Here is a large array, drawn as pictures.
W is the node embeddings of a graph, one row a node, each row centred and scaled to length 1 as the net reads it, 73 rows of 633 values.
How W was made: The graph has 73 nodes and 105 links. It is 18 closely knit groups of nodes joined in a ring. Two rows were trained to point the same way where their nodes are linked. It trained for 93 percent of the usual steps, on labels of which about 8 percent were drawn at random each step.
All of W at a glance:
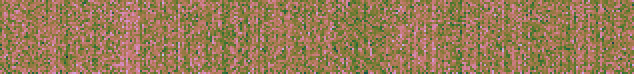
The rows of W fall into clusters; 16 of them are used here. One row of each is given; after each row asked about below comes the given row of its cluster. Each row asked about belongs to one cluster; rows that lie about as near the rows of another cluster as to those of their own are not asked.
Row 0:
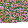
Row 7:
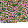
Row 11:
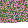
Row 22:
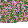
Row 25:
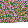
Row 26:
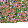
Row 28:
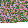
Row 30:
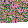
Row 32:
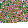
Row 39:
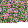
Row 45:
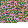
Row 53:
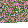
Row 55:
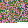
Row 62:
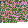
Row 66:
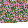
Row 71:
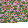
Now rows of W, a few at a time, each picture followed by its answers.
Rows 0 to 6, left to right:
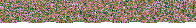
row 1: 7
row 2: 71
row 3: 11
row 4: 55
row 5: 22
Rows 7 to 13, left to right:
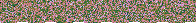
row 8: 62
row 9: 26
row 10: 11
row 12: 30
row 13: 53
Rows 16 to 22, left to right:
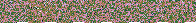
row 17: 25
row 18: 66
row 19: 32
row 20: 53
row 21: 71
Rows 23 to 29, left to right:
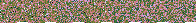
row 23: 55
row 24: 45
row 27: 39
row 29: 45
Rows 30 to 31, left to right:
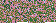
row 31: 39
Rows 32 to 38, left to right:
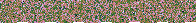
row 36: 62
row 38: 32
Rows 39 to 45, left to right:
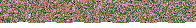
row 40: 32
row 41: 71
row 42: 30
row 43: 53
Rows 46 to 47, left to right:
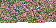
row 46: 28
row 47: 25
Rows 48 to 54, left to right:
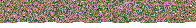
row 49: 28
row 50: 11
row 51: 53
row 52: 22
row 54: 0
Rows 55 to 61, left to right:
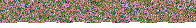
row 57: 66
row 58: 7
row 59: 62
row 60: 28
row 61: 30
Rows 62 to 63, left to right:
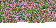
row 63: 0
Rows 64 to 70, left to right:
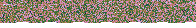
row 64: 0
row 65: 28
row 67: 11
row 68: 45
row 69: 32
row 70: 62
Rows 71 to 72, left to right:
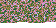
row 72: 22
